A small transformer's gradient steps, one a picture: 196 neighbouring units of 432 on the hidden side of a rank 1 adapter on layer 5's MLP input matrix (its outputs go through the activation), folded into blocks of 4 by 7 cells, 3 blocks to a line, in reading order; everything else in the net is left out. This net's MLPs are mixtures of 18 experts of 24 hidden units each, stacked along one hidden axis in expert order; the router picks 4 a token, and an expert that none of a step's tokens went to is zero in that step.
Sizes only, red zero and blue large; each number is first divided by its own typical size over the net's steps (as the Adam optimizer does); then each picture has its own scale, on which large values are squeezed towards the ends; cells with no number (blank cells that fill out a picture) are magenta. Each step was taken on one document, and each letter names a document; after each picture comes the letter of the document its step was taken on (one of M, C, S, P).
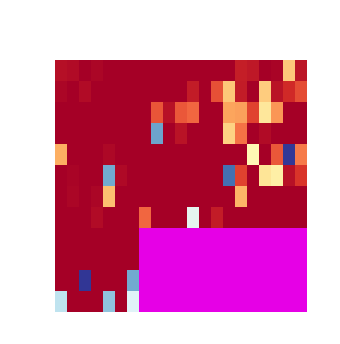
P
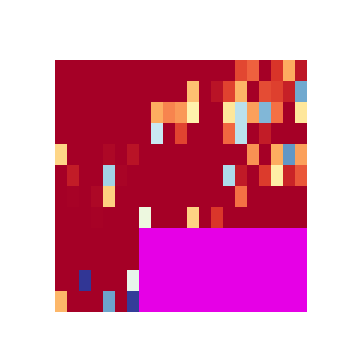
P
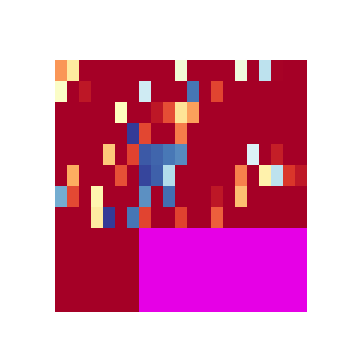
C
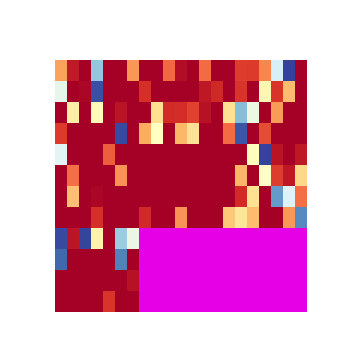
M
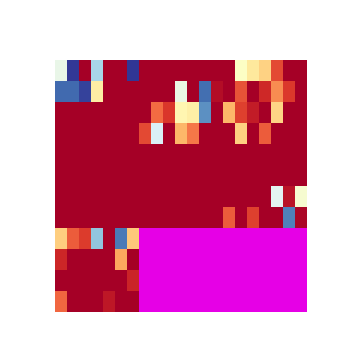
M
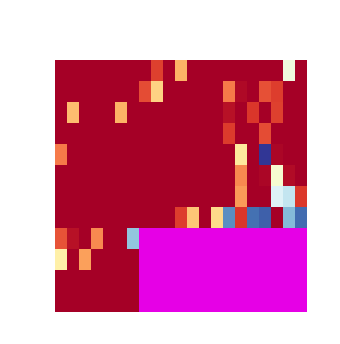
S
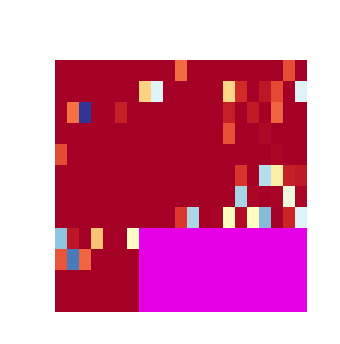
S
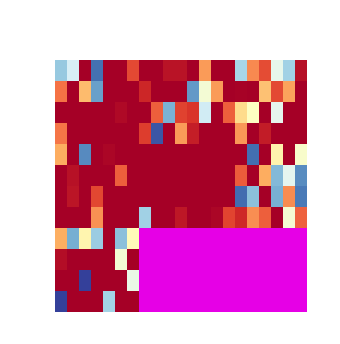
M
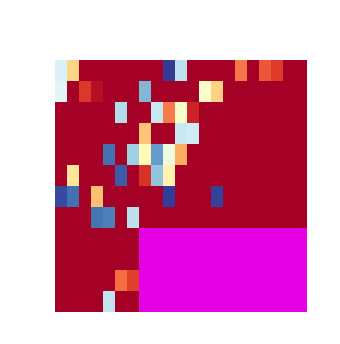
C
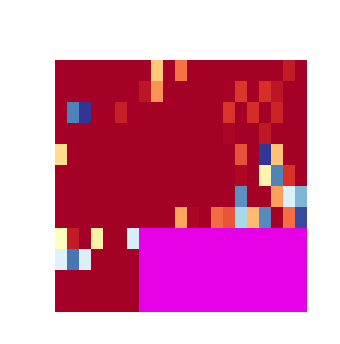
S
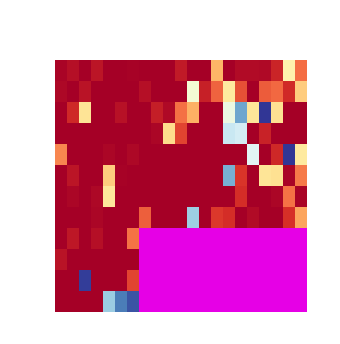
P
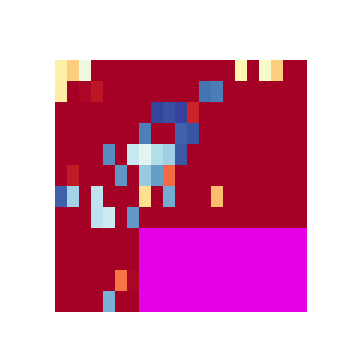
C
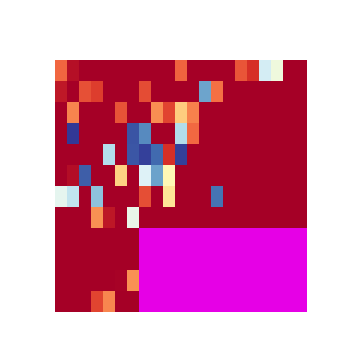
C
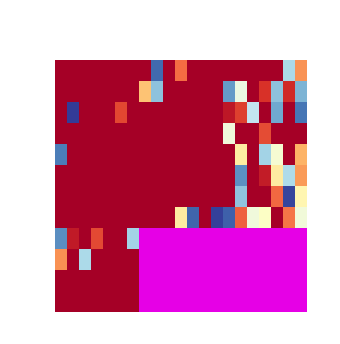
S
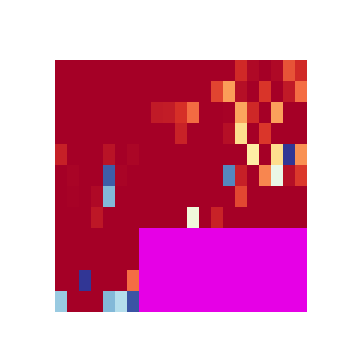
P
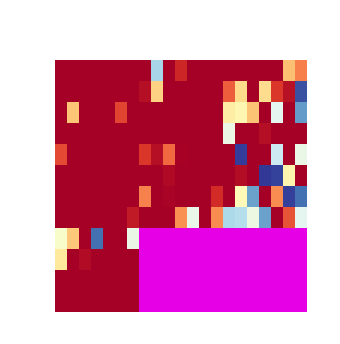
S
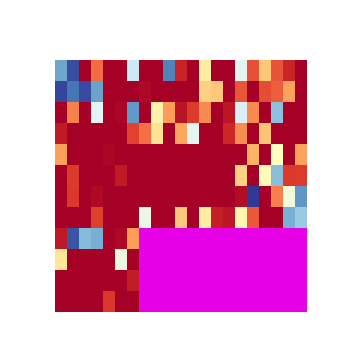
M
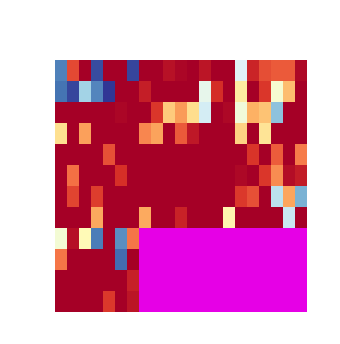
M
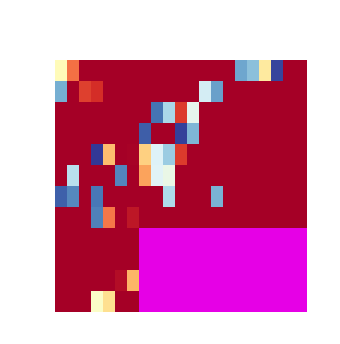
C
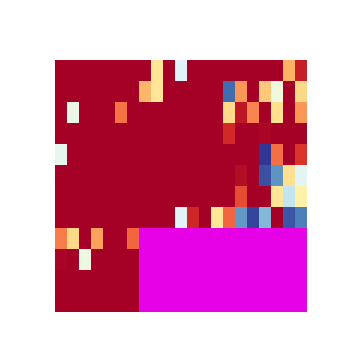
S
